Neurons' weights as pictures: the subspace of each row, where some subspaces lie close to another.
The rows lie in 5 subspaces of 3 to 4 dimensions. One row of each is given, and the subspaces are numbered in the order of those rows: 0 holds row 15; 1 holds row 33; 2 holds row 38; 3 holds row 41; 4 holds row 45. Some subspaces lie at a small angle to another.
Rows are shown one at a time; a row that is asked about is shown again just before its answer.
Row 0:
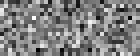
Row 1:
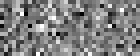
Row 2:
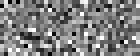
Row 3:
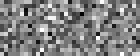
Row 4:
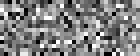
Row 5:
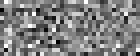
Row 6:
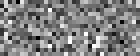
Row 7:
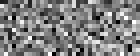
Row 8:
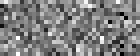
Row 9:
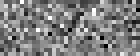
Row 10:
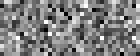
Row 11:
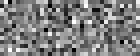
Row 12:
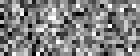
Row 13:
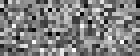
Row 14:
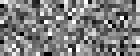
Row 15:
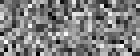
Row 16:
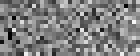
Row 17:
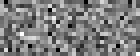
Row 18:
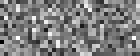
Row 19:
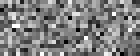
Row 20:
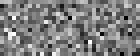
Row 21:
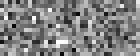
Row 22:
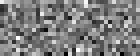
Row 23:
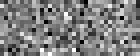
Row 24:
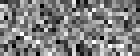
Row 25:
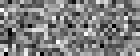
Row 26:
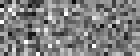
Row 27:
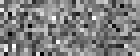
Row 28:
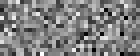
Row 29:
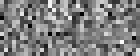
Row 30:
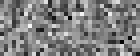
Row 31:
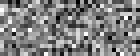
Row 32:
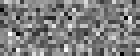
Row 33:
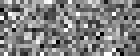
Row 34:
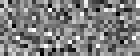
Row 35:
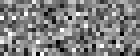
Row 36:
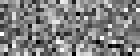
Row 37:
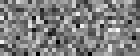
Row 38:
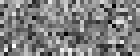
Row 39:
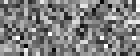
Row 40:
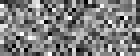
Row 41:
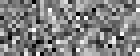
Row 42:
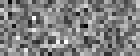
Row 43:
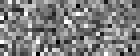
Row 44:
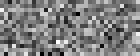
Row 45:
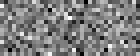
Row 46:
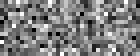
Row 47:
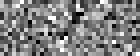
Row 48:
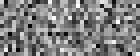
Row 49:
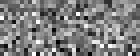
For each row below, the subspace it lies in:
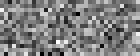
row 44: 2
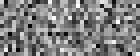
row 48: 2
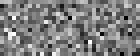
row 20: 3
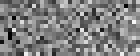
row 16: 3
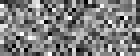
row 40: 4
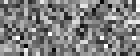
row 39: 3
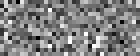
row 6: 4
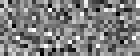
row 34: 4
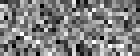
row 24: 0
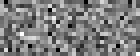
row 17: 4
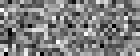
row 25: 2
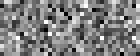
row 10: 0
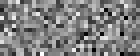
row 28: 3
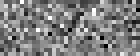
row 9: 3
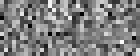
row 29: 0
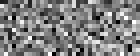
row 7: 3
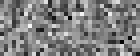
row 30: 0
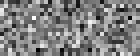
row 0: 2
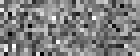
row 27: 2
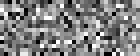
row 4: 1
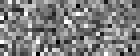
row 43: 1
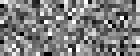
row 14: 4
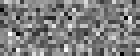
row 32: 2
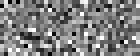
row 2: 4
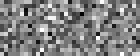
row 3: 1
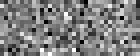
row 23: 4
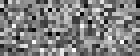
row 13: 2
